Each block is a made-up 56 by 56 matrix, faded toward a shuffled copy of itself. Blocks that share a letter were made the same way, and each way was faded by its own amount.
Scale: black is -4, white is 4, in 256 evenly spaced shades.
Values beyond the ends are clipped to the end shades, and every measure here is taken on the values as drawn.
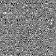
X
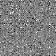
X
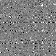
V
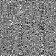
X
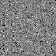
X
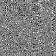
X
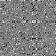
V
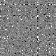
V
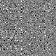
X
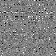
V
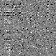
V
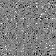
V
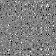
V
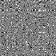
V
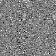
X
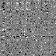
V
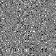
V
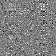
X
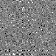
V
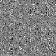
X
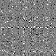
V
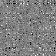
V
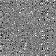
X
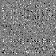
V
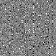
X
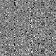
X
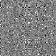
X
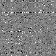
V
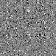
X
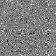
V
